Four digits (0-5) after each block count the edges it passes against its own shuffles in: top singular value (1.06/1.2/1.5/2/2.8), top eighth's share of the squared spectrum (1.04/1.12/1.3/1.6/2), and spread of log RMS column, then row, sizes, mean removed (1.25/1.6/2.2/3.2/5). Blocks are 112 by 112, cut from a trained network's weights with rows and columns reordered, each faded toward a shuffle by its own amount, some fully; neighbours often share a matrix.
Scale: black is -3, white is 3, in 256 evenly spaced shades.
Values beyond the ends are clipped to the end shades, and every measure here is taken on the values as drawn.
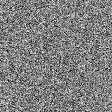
3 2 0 0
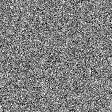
0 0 0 0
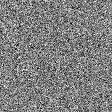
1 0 0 0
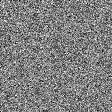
0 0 0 0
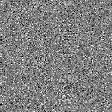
3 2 2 1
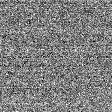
2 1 0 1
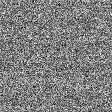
1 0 0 0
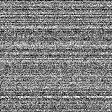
5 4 1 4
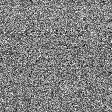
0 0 0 0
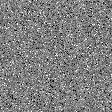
0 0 0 0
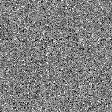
3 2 0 1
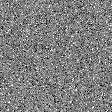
2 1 0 0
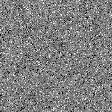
3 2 1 1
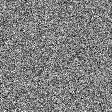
0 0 0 0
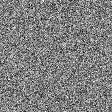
1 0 0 0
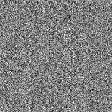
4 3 1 1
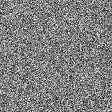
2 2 0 0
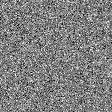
1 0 0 0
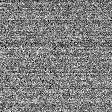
3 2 0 1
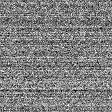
4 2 0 2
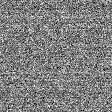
2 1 0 0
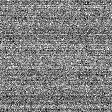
4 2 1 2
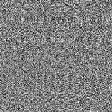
4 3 0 2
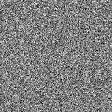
3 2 0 0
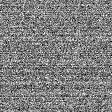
3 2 0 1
